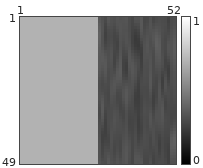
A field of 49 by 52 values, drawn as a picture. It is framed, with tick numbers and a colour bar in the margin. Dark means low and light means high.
It is made of 1 by 2 panels. Panel 1,1: high, flat. Panel 1,2: low, streaked downward, faint in contrast.
